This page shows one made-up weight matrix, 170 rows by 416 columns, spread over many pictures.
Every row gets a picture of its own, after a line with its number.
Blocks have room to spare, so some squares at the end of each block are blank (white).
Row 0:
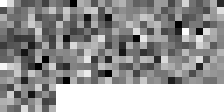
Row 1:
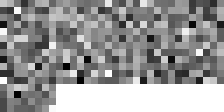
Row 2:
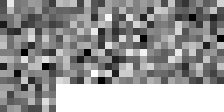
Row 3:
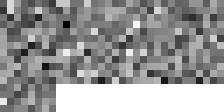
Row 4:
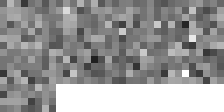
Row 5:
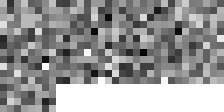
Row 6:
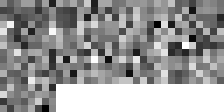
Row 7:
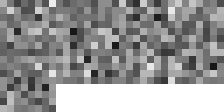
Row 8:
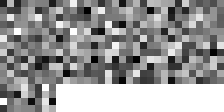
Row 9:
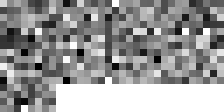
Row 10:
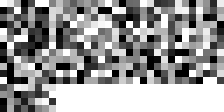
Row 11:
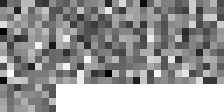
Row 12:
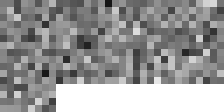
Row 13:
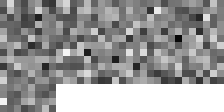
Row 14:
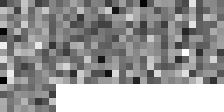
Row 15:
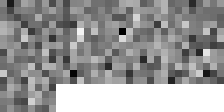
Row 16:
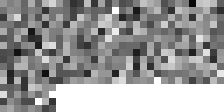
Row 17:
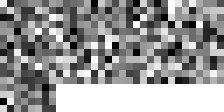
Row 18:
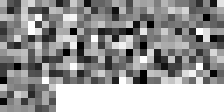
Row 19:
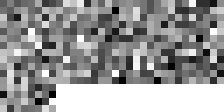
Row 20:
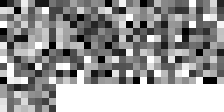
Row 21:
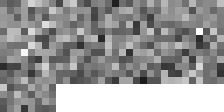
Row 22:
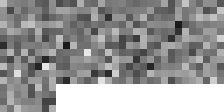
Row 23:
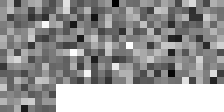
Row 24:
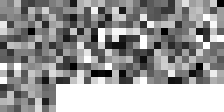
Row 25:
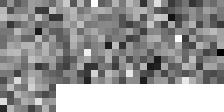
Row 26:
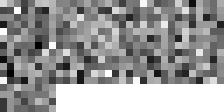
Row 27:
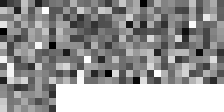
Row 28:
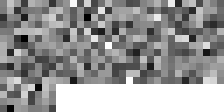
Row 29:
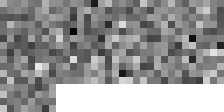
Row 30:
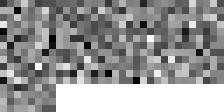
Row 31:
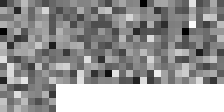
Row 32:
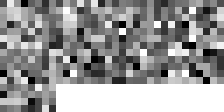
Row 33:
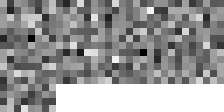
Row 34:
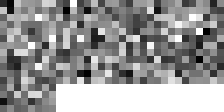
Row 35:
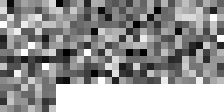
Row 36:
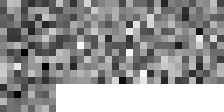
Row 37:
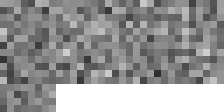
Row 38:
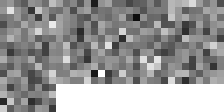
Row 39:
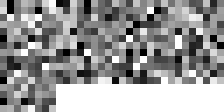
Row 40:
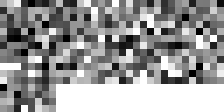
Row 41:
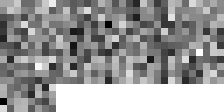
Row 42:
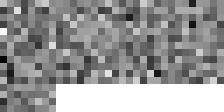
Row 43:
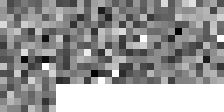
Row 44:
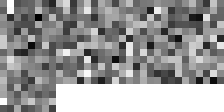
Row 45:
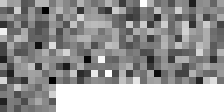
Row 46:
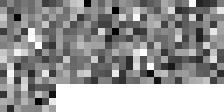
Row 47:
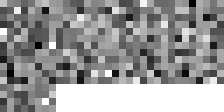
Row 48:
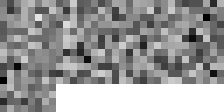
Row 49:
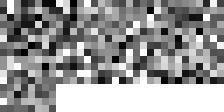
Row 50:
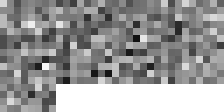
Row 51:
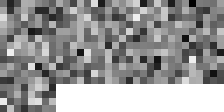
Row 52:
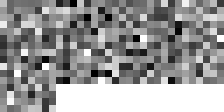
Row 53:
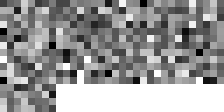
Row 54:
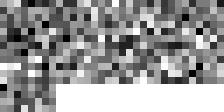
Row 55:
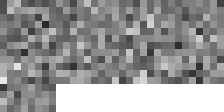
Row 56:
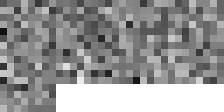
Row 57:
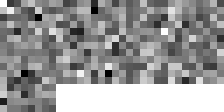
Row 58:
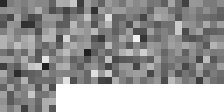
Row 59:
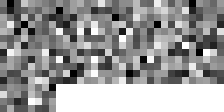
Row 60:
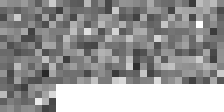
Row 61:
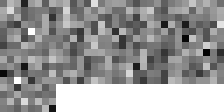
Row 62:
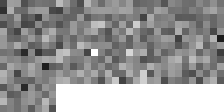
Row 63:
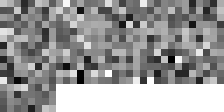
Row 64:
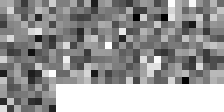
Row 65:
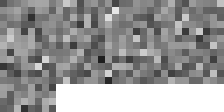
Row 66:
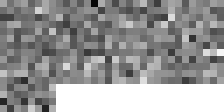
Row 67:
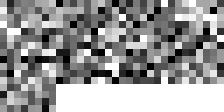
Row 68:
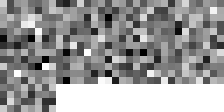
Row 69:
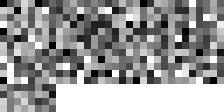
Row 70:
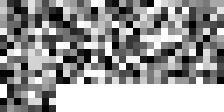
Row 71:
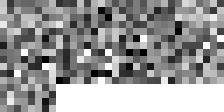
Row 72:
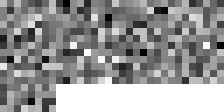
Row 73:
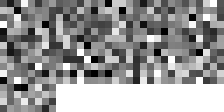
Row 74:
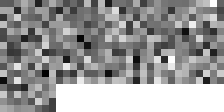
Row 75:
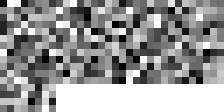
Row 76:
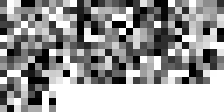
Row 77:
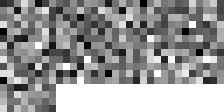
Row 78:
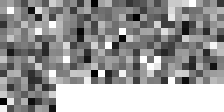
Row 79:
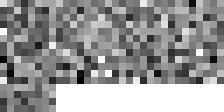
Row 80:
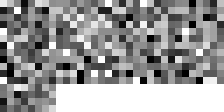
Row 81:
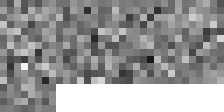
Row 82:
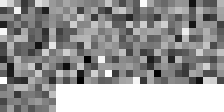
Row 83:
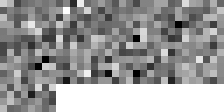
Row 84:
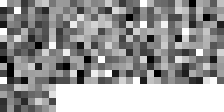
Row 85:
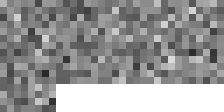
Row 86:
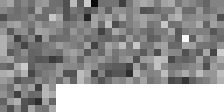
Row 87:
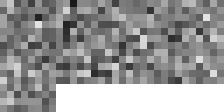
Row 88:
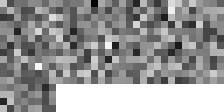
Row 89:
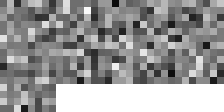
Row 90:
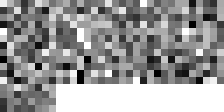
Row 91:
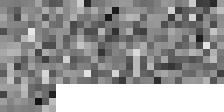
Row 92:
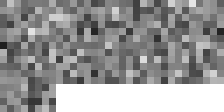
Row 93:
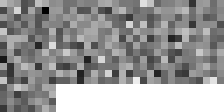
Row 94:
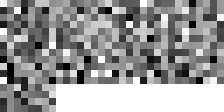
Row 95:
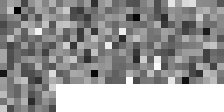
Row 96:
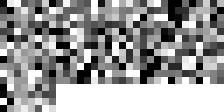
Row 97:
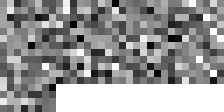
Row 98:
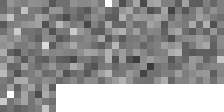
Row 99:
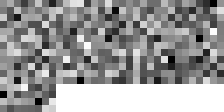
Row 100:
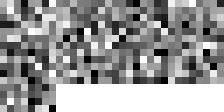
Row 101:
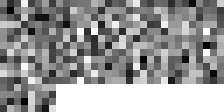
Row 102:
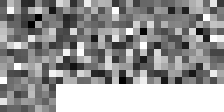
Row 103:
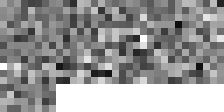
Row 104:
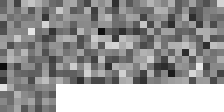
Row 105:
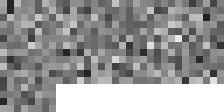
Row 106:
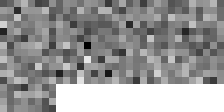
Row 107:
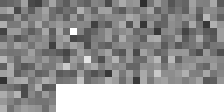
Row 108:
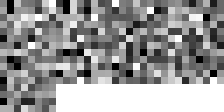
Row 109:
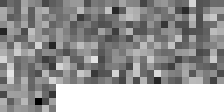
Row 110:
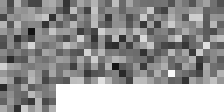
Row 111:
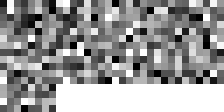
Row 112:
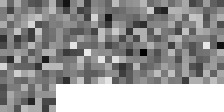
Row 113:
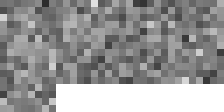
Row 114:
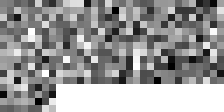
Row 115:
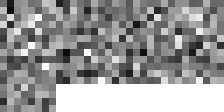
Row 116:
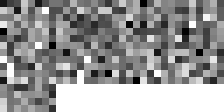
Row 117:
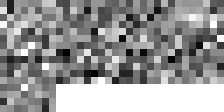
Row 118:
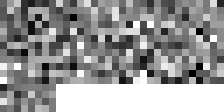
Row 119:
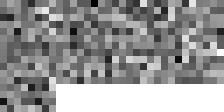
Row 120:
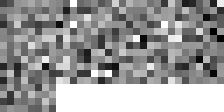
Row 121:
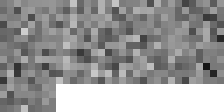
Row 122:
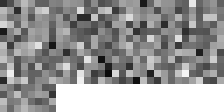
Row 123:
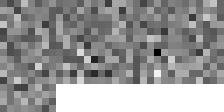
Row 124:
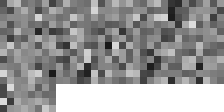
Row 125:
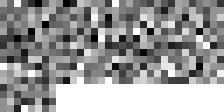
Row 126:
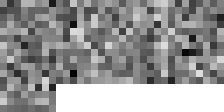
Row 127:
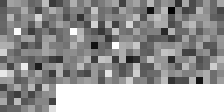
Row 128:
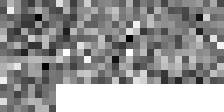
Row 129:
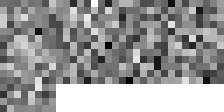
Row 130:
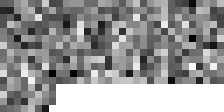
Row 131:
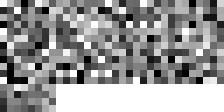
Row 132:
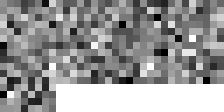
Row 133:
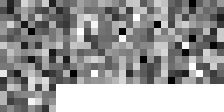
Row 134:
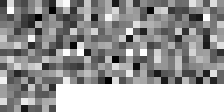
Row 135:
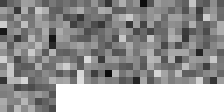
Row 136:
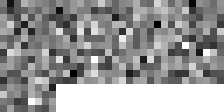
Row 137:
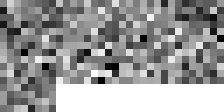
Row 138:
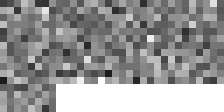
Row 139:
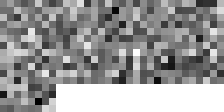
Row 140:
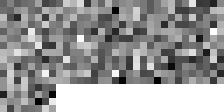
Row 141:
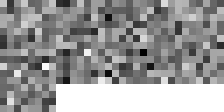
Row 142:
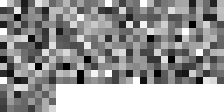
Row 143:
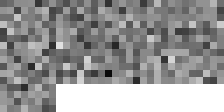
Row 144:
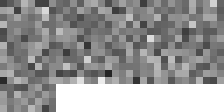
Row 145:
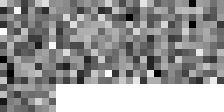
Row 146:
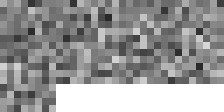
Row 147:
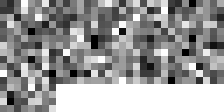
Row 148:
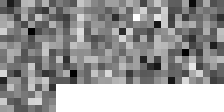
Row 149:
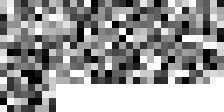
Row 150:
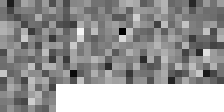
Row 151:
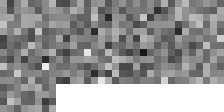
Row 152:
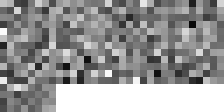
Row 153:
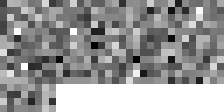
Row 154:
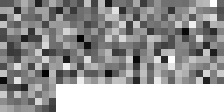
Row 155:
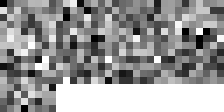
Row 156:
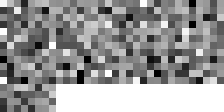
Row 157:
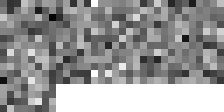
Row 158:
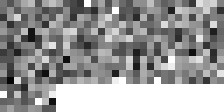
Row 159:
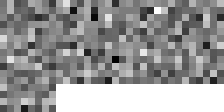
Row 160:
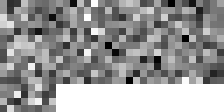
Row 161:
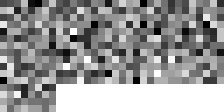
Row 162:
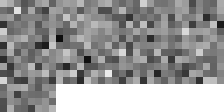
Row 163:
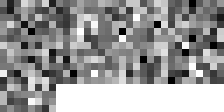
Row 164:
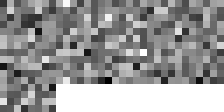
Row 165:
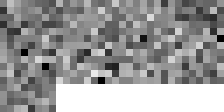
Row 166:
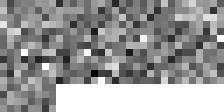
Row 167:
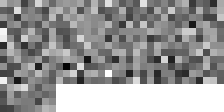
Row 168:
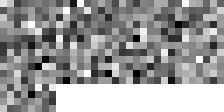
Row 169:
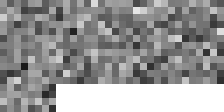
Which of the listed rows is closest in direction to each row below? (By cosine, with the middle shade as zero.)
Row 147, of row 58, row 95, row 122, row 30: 58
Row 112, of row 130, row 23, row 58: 130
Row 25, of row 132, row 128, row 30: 128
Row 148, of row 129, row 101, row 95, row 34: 101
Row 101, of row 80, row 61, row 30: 80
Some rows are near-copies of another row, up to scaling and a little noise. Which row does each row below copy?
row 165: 137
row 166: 67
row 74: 154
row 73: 123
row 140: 19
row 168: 83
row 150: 15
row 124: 96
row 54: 40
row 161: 107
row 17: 88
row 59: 136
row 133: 163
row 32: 4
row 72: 112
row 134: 111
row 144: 138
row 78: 38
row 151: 5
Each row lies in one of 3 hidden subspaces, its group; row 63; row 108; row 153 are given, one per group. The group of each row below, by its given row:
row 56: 63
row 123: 63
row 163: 153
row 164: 108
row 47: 63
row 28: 153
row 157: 153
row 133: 153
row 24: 108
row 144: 63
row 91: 63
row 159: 108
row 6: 153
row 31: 63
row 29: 153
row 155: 108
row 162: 63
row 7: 153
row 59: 153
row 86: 153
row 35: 108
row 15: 153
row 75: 153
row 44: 108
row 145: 63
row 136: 153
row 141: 108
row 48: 108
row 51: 153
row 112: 108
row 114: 63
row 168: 108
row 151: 108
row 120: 108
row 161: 63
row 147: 153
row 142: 63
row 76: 153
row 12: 63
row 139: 63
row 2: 108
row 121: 108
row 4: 153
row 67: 108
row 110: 108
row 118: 108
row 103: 108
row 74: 63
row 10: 63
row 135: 63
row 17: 153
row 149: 153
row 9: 108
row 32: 153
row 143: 63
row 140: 63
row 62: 108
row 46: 63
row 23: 108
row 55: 108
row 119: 153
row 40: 108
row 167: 63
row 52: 108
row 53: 63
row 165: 108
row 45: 63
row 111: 108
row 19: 63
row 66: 153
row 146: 108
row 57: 153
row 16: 63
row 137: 108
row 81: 108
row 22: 108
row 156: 63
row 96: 153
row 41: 153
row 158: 63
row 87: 108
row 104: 108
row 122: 63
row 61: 153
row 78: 153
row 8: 153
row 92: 153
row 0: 108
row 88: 153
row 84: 63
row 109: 63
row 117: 108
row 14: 63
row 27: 63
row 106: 63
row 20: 63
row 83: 108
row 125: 108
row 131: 63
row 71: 108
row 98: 153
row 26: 63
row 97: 108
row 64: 153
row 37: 63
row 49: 108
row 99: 63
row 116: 63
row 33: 108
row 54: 108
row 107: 63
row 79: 63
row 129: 153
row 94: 63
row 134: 108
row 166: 108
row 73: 63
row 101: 153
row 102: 108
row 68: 108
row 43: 108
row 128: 108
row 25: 153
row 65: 108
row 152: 63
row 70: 153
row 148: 153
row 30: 63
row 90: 63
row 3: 108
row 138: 63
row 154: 63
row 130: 153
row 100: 153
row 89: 108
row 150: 153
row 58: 108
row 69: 63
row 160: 153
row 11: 63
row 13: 108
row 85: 63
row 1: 63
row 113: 153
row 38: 153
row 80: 63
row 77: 63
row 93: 63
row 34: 108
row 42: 63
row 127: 153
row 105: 108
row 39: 108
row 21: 108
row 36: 108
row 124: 153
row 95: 153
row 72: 108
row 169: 153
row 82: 63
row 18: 108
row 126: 153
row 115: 108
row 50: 108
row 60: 63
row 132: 153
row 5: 108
